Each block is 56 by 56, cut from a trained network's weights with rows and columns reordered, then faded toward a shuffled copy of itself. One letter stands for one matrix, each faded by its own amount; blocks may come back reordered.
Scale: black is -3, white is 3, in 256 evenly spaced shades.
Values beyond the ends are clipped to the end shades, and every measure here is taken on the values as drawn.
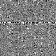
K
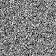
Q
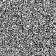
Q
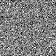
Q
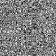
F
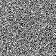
Q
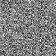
F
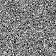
Q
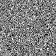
Q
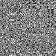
F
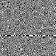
K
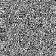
F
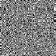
K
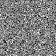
Q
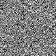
F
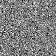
Q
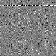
K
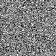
Q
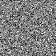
Q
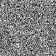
Q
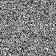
Q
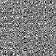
K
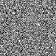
F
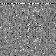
K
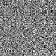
F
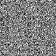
Q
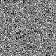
Q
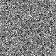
Q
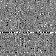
K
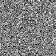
Q
